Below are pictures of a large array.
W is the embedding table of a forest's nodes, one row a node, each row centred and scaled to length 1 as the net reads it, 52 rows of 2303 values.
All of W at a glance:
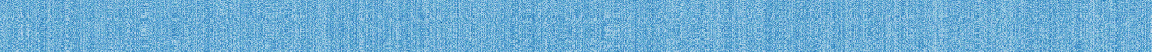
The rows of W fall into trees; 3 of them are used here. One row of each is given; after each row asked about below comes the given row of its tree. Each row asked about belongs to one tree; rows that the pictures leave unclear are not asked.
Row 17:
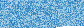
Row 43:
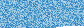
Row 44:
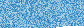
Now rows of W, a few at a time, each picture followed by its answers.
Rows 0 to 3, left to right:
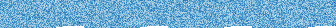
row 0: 44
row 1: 43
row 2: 44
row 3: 43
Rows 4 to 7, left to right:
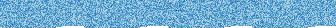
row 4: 17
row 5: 43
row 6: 44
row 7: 17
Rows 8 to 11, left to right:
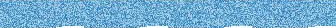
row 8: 44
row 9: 43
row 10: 43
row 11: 44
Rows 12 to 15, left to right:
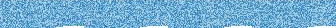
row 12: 43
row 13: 17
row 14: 43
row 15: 17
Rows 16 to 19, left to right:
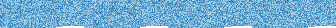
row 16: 17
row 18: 44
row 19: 44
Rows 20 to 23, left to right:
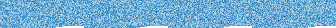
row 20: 44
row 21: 43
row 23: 44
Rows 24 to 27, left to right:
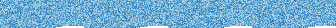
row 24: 17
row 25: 43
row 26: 17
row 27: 43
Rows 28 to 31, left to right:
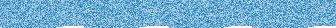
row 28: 17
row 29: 17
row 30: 17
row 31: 17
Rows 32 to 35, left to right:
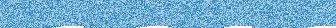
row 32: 43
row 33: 43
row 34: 17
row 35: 17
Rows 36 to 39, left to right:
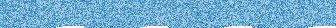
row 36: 44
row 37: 17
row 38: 43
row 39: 43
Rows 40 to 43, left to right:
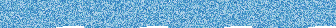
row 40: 44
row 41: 44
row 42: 44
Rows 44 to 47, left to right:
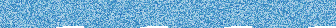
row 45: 17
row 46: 17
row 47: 44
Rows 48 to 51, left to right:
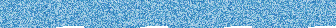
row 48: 44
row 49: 43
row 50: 44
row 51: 44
